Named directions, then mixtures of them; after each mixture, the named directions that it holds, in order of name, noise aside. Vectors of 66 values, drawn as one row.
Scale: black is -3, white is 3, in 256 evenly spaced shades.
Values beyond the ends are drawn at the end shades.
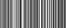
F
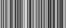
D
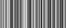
D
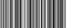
D, F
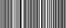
F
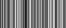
D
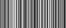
D, F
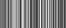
F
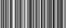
D, F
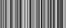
D, F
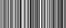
D, F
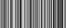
D, F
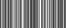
F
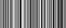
D, F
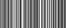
F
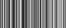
D, F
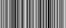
D, F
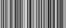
D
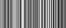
F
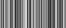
D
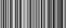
D, F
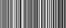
F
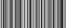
D, F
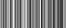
D, F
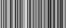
D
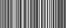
F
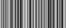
D
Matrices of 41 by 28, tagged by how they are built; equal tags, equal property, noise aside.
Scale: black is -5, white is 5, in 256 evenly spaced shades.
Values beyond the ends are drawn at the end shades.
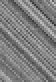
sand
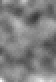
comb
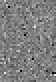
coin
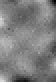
comb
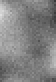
comb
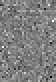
coin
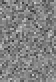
coin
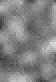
comb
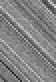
sand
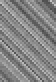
sand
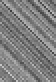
sand
